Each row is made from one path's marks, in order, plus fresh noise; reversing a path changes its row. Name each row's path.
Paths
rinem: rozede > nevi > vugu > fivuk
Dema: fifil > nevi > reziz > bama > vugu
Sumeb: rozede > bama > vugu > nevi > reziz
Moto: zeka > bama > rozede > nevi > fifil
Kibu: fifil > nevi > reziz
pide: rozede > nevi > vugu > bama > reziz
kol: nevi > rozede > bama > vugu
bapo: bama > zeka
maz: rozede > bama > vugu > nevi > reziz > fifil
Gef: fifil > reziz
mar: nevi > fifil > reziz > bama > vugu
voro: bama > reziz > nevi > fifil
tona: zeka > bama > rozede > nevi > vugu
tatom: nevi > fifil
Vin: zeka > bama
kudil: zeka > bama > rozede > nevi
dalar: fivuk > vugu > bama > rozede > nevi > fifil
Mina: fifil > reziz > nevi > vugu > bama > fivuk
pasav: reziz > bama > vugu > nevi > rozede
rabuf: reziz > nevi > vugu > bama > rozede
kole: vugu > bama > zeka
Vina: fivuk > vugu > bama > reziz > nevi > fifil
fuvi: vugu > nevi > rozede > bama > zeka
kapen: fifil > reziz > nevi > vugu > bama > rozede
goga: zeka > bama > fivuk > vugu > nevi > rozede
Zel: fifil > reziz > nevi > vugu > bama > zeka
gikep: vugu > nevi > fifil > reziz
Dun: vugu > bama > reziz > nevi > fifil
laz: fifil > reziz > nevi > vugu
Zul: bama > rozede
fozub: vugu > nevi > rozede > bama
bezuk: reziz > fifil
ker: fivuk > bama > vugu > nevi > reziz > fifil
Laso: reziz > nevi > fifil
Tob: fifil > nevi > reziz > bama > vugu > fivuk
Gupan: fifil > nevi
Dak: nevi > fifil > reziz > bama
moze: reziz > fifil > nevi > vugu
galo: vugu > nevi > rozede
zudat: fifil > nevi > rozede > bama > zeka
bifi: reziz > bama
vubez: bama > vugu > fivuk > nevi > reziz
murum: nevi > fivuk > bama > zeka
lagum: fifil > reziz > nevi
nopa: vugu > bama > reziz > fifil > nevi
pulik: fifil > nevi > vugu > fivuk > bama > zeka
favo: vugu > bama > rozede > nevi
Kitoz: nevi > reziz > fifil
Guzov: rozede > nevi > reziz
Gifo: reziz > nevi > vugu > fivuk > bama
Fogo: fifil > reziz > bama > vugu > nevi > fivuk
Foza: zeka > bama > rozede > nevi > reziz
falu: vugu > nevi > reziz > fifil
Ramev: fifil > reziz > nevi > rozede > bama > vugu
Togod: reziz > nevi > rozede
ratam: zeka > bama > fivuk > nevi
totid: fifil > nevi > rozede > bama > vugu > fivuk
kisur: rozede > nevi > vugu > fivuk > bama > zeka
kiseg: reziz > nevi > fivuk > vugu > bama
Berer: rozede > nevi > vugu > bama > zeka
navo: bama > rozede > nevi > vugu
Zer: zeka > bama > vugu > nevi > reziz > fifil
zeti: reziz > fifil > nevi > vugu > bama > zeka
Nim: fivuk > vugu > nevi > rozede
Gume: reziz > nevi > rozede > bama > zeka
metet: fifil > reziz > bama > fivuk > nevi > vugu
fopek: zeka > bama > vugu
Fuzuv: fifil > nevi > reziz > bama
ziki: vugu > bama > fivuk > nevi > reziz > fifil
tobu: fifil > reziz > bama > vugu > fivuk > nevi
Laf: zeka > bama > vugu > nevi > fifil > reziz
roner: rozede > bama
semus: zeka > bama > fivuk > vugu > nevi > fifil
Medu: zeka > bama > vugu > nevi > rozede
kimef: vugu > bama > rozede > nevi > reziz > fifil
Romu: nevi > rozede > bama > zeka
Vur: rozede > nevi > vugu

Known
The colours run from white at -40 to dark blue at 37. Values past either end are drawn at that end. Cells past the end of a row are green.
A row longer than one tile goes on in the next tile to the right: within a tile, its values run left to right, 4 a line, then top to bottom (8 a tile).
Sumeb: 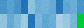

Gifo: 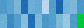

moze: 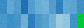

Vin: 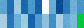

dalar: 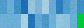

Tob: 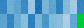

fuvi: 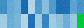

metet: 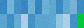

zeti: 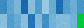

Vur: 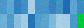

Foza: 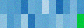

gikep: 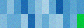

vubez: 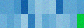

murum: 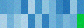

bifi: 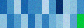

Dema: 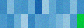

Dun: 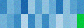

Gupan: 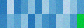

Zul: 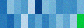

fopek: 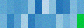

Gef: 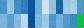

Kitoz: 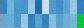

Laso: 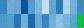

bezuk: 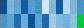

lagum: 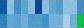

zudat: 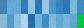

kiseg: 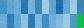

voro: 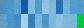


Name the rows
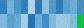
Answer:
maz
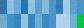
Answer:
pasav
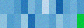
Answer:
Laf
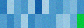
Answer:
kapen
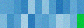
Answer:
tona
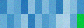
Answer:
Fogo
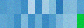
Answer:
ratam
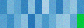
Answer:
Mina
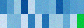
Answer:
kole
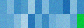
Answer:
kol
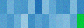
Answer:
mar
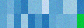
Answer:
tatom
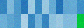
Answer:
ziki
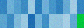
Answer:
totid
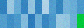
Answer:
rabuf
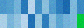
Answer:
Romu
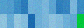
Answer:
Guzov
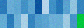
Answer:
Fuzuv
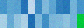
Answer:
kisur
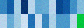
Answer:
bapo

